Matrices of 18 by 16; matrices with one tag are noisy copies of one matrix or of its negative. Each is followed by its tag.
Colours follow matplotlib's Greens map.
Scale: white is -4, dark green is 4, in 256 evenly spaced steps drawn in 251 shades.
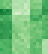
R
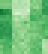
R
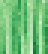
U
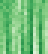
U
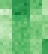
R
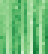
U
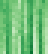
U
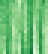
U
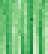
U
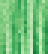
U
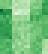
R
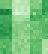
R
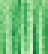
U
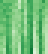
U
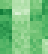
R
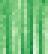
U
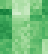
R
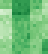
R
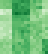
R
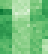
R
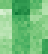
R
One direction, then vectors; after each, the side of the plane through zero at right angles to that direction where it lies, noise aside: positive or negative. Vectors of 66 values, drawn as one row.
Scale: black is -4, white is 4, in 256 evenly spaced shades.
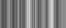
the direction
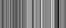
positive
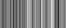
positive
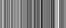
negative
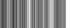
positive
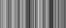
negative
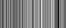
positive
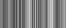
positive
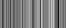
positive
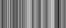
positive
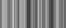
negative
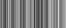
positive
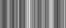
positive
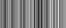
positive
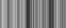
negative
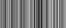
positive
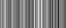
negative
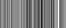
negative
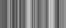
positive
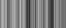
negative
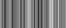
positive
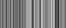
positive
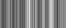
positive
